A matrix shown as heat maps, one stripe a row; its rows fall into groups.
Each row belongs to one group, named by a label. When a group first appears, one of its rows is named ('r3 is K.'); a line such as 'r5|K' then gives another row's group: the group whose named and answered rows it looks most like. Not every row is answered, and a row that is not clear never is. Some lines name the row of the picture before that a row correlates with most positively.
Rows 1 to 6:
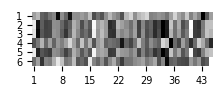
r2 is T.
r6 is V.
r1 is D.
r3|T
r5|T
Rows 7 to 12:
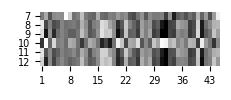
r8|T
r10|D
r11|T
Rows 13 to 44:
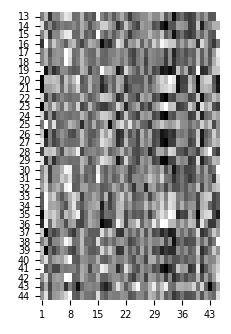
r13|V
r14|T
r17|V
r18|V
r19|T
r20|D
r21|D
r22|T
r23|D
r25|D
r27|T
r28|D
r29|T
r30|V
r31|V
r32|V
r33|D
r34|D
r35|D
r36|D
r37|T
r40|V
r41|T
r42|V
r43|D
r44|V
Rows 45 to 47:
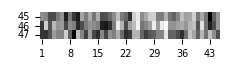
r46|D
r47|D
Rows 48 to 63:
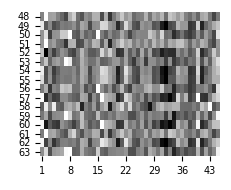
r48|D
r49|T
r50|V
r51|D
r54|T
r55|T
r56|V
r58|D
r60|T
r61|D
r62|T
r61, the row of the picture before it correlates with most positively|46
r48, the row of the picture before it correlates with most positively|46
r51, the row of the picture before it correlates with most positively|46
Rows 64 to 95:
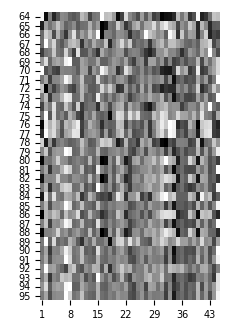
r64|T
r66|D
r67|D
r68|D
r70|T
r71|V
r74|D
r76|D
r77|D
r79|V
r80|D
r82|D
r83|V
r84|D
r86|D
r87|V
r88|D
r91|V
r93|V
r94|V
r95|V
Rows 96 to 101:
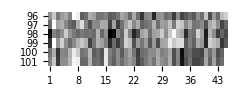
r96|V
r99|D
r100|V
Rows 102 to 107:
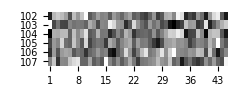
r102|D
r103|T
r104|D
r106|D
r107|V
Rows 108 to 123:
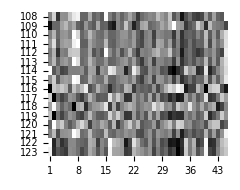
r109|D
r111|V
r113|V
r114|T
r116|D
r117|T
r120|D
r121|V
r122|T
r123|T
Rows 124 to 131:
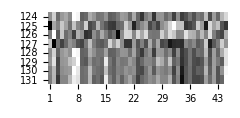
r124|V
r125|D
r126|D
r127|T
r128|V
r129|V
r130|V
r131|V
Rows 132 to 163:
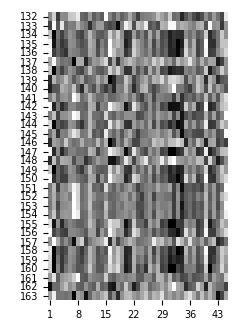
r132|V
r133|D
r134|T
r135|T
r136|T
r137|D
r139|D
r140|D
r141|V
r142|T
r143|V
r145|V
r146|D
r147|T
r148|D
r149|T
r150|T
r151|V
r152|V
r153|V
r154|V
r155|T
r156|T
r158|T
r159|T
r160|T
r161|V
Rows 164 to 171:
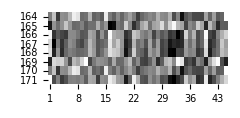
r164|V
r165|D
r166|T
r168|T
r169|D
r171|T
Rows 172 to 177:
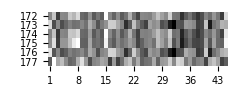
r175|V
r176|T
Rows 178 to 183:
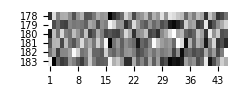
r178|D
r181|D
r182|V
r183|T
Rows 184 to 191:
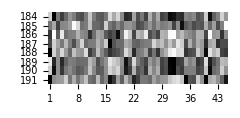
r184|T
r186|D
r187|D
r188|D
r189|T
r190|T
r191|D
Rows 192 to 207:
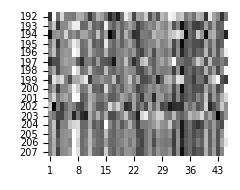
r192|D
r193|V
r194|D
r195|V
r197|D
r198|V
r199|D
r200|V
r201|V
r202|T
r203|D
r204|V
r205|V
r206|V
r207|V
